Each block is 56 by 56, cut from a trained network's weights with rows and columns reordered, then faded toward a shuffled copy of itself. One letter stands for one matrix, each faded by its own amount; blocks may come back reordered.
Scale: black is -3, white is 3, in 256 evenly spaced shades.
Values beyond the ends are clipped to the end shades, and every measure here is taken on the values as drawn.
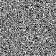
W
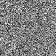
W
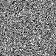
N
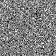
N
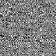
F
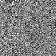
F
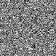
W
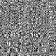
F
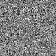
W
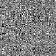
F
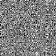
F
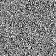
W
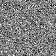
N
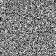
W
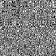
F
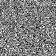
N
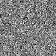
N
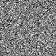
W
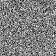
W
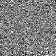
F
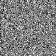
N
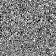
N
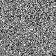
N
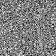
W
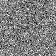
N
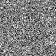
W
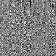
F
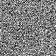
W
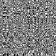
F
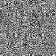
F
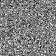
N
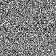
W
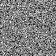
W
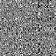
F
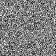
W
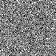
N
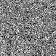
N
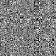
F
